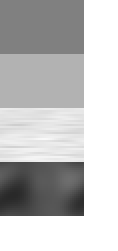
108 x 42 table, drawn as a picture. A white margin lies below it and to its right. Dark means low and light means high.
It is made of 4 by 1 panels. Panel 1,1: middling, flat. Panel 2,1: high, flat. Panel 3,1: very high, streaked across, faint in contrast. Panel 4,1: low, smooth.
